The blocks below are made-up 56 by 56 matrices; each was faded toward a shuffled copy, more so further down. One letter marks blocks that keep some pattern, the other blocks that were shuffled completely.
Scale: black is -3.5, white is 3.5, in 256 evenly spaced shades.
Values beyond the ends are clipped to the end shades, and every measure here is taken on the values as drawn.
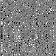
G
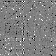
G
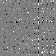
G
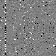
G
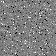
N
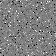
N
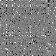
G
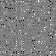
G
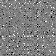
G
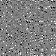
G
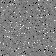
N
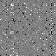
G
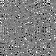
G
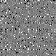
G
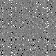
G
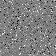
N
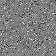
N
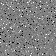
N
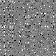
G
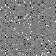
G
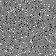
N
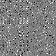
G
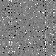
G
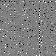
G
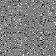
G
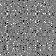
G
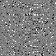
G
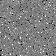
N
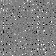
G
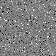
N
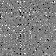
G
